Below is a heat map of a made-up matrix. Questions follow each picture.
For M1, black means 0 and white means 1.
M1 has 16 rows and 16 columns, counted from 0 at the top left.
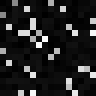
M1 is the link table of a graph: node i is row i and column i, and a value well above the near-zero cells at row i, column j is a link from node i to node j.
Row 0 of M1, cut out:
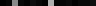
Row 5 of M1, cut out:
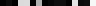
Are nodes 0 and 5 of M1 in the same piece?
no
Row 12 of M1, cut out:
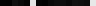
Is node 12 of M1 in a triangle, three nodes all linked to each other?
yes
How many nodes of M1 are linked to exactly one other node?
6
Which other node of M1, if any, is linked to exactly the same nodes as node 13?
node 14
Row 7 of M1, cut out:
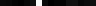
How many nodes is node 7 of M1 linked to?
1
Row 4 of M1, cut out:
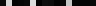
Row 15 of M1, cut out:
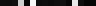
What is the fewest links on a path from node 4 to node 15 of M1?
2
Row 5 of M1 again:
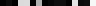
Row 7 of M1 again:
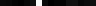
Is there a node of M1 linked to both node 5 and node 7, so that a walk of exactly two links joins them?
yes
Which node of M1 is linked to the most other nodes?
node 5
